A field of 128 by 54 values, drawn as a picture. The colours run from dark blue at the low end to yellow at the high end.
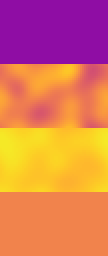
It is made of 4 by 1 panels. Panel 1,1: low, flat. Panel 2,1: high, smooth. Panel 3,1: very high, smooth, faint in contrast. Panel 4,1: high, flat.
